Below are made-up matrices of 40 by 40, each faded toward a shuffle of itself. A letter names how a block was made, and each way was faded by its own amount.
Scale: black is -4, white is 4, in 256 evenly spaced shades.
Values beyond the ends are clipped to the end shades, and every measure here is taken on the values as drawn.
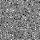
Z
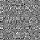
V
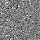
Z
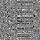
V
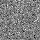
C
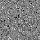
Z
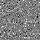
Z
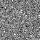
C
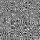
V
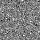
C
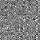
V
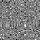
V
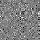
V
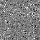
Z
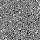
Z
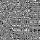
V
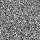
C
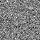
C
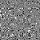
V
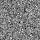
C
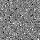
Z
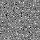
Z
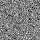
C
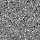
C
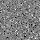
Z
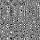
V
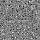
Z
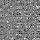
V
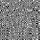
V
